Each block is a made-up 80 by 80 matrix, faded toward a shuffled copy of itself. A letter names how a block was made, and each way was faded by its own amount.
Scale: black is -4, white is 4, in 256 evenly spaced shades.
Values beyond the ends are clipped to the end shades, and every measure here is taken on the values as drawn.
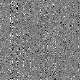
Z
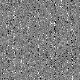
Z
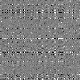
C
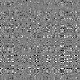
C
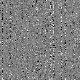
Z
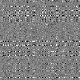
C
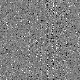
Z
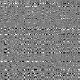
C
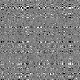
C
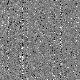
Z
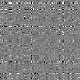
C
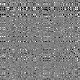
C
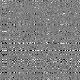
C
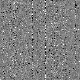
Z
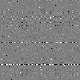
C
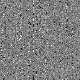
Z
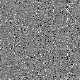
Z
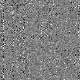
Z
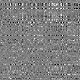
C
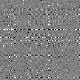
C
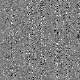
Z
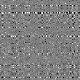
C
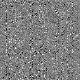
Z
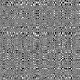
C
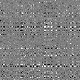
C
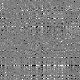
C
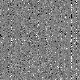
Z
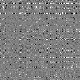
C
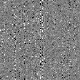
Z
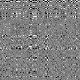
C
